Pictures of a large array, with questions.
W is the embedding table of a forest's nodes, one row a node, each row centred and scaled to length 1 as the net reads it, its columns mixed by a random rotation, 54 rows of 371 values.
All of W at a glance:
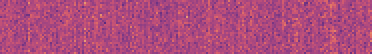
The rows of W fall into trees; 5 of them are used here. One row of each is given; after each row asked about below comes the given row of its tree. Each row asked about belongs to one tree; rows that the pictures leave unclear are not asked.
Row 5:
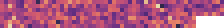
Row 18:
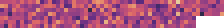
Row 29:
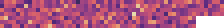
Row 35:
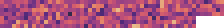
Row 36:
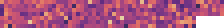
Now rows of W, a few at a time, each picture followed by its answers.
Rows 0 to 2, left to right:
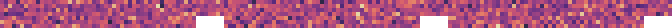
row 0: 5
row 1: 29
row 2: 29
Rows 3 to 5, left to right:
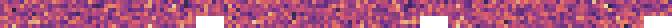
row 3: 36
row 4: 36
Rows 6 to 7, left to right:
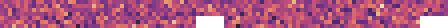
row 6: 35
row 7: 5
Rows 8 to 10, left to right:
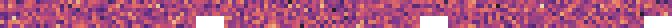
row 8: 5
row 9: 29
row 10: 35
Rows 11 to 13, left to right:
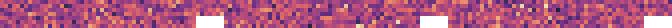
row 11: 18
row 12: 35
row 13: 29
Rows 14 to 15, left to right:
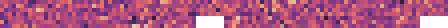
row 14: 35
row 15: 5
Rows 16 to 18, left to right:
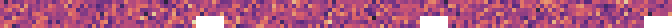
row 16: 5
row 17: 5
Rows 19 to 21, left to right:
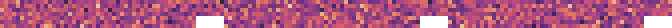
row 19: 29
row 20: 29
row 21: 35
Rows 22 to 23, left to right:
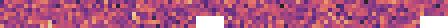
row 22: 29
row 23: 18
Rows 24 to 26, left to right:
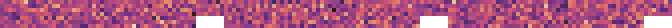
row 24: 35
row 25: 29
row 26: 29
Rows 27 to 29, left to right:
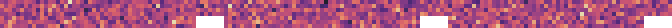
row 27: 5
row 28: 36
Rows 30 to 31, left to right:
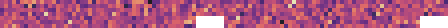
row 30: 36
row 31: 5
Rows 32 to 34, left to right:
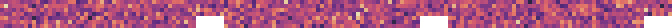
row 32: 18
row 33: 29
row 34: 18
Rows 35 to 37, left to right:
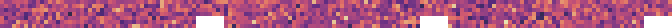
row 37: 18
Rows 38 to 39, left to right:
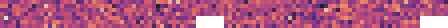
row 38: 18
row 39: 36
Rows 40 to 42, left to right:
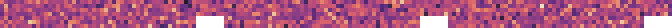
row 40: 36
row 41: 18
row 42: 35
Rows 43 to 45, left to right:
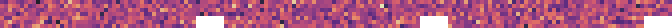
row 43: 5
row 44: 5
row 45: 29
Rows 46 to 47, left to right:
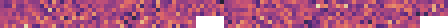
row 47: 35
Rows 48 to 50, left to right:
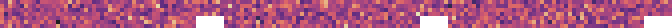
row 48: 5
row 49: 18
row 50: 29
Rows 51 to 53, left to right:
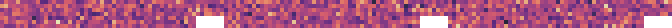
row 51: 18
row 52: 36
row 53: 5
